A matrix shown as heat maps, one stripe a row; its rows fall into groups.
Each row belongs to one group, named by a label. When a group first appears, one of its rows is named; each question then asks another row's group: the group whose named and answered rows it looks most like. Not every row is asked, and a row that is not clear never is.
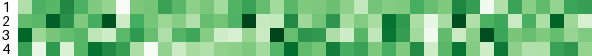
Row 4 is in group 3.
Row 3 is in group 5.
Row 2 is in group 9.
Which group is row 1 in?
9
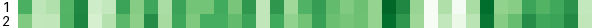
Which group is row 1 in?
5
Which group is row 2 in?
5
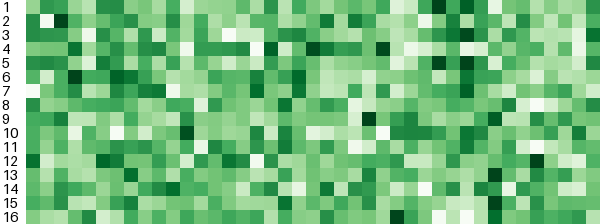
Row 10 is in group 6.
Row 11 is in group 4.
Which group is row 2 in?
3
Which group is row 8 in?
4
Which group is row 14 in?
3
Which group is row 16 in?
5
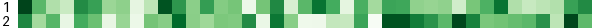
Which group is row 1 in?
4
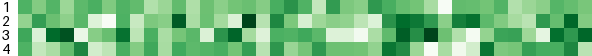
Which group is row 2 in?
6
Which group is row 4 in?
5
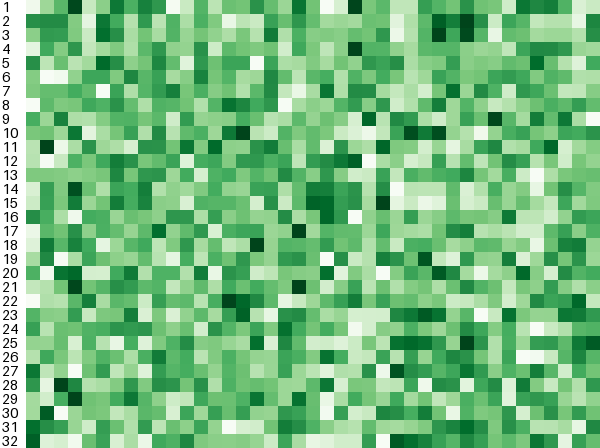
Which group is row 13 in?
4
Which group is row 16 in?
4
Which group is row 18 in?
6
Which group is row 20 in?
3
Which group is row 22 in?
5
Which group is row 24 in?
4
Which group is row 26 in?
4
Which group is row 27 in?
6
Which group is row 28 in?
3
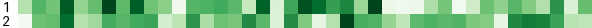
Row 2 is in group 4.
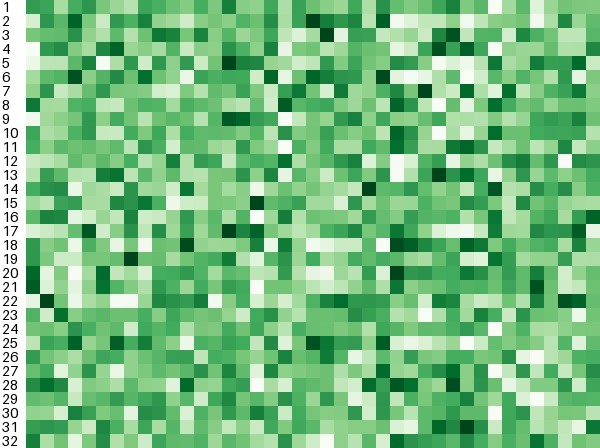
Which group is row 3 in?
3
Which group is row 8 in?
5
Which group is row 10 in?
5
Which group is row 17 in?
5
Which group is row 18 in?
6
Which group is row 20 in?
6
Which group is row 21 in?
6
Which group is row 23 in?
3
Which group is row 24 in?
9
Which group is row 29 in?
4
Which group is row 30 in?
9
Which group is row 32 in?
6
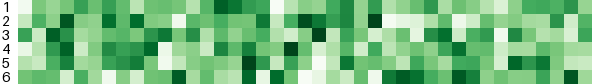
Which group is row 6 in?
6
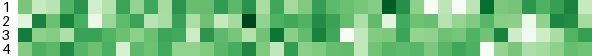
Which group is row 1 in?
5
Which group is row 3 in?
4
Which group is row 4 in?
9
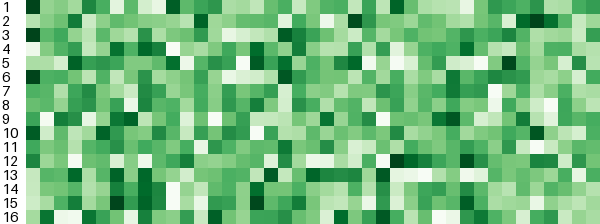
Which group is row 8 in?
9
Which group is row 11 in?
4
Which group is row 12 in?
6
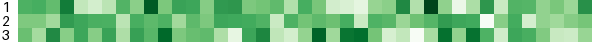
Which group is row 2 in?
9
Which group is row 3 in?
3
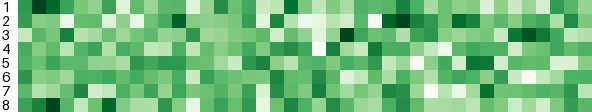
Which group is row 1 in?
9
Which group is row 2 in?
6
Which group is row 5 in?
3
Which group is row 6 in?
4
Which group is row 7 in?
5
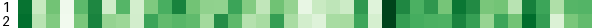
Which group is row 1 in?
6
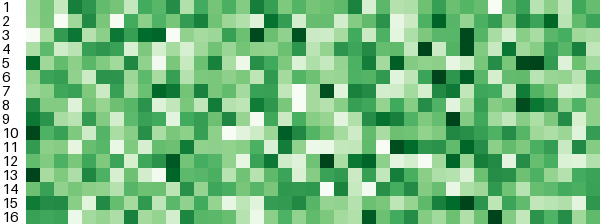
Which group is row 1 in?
9
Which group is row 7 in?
3
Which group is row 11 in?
6
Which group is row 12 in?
3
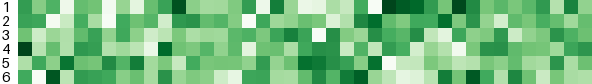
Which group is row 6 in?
3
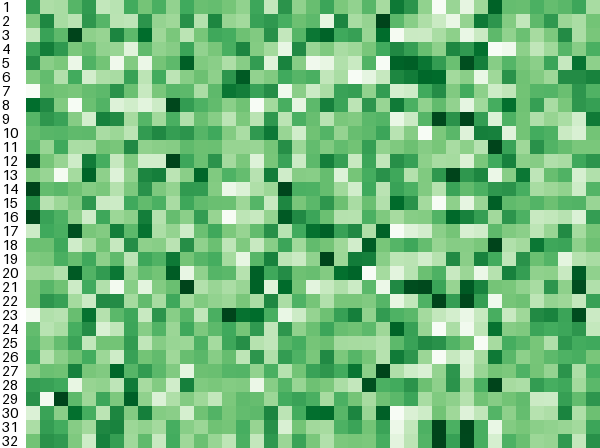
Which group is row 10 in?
3
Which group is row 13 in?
9
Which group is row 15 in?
5
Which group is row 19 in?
3
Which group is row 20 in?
9
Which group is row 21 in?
6
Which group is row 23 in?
5
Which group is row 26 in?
5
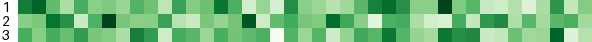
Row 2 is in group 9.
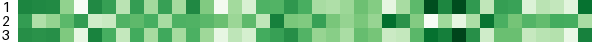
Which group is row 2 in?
5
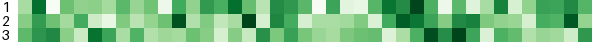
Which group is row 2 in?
6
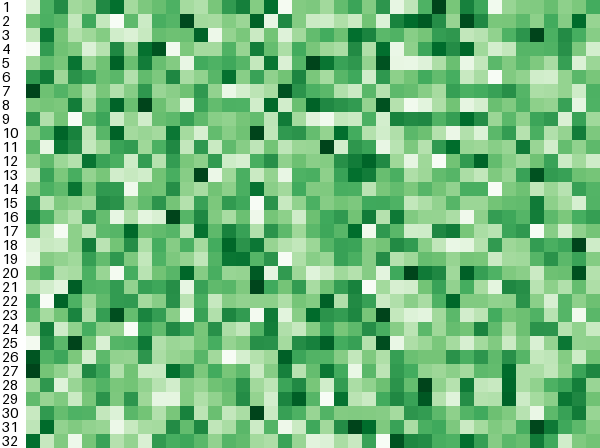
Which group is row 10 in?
9
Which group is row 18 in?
5
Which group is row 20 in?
6
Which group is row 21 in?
9
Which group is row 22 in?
3
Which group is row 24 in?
3
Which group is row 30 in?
6
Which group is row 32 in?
6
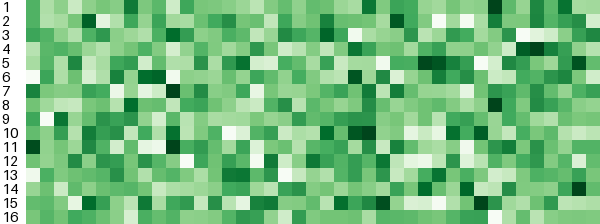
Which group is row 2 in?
5
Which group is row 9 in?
3
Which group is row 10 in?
3
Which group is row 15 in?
3
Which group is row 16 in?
9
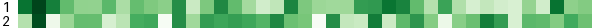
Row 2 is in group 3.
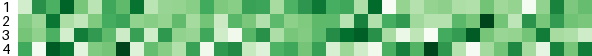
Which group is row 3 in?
3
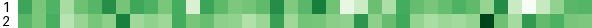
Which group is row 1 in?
4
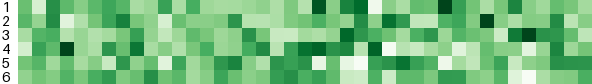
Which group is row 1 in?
3
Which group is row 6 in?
4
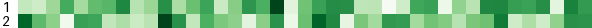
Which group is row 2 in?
4
